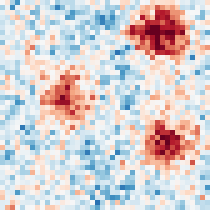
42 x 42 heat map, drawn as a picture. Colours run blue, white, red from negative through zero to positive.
Bumps: three. Ninth with the highest average: top right. Mirror symmetry: none. Grain: blotchy.
